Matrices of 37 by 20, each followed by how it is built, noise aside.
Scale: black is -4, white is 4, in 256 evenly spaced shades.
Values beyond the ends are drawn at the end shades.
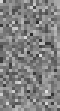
noise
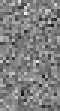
noise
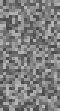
noise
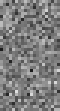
noise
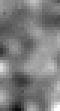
smooth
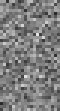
noise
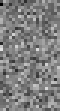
noise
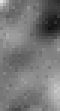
smooth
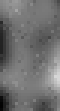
smooth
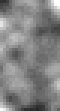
smooth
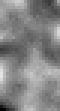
smooth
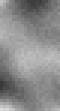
smooth
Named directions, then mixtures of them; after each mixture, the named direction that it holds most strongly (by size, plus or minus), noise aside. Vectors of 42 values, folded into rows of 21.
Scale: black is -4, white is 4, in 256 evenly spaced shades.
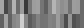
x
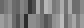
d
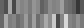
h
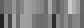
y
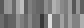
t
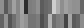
x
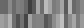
d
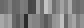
d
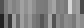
y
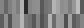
x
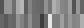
t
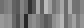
d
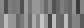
t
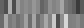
h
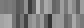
d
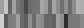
h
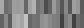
d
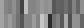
t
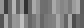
x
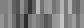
d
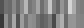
y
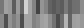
x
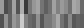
x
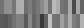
t
